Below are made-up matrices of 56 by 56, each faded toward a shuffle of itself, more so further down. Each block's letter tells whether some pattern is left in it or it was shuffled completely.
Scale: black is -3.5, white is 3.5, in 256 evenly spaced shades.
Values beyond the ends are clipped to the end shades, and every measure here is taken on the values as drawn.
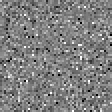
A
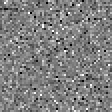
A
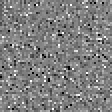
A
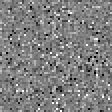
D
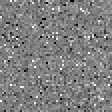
D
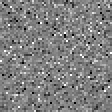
A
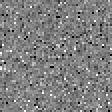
A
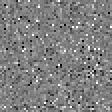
D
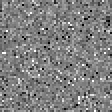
A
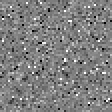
D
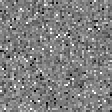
A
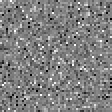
A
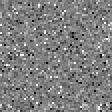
D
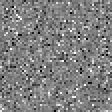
D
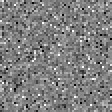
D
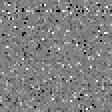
D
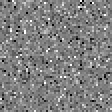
A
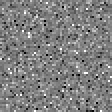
A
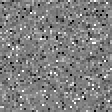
D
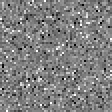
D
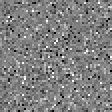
D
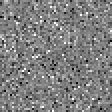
A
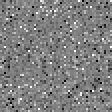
D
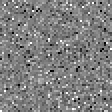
A
